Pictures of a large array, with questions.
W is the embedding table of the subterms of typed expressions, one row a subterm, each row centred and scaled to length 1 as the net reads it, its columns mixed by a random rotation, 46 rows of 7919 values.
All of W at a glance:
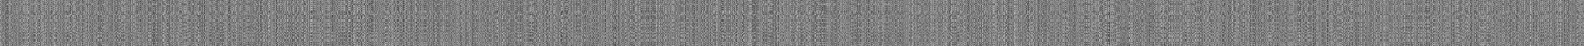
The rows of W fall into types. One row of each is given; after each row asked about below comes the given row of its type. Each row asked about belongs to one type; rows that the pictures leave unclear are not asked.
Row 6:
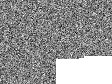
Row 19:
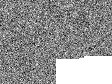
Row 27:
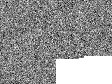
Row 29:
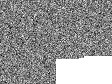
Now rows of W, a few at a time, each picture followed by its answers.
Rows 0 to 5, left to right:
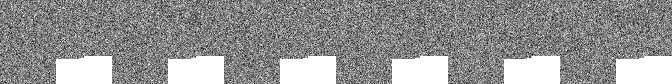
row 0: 29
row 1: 19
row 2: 6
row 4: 27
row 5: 19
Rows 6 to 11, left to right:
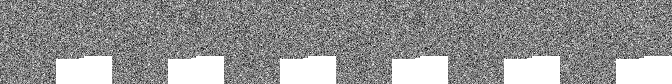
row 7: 19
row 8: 6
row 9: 19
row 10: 6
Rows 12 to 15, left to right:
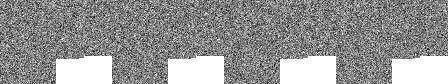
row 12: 6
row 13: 6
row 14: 29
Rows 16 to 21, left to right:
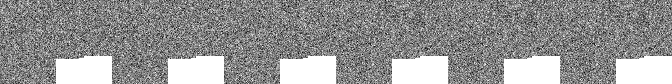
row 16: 27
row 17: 6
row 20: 19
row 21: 19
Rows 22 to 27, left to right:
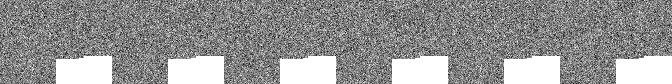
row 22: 27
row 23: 29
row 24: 6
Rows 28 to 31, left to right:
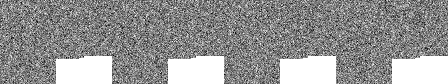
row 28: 19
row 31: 19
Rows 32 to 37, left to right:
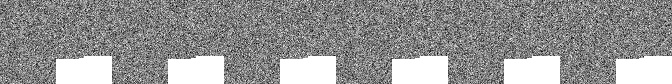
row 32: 29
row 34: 29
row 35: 29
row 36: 6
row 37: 19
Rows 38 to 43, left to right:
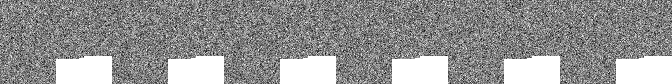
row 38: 19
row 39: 29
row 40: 29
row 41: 29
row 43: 29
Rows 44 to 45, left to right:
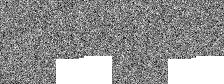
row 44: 27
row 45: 19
